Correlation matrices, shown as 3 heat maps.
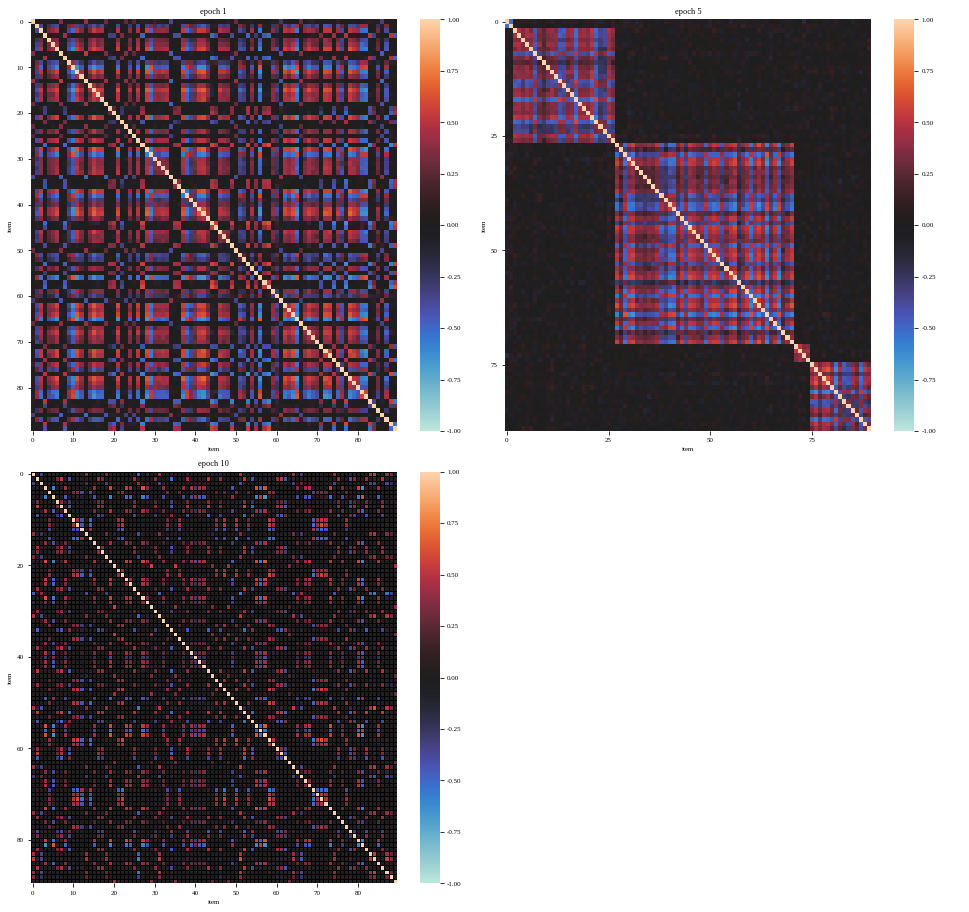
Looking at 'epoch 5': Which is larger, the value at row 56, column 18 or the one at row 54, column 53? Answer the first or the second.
the first
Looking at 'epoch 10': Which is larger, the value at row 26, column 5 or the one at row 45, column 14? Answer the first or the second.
the first
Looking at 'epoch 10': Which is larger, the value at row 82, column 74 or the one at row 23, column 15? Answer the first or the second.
the second
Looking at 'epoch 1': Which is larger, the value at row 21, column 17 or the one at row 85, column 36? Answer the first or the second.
the first
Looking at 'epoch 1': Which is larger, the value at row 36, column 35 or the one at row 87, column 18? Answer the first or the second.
the first
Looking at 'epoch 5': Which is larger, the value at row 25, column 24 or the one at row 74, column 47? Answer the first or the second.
the second
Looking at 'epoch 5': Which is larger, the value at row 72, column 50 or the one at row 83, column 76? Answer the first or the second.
the first
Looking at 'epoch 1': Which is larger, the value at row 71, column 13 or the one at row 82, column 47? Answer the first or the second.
the first
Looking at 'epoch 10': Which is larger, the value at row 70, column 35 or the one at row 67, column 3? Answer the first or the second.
the second
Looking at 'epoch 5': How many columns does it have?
90
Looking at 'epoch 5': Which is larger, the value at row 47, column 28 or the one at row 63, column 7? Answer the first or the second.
the first
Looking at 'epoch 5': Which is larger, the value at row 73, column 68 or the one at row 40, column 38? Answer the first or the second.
the second
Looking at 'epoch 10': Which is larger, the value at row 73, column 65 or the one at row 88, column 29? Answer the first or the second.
the first
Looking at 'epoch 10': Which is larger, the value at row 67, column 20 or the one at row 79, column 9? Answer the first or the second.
the first
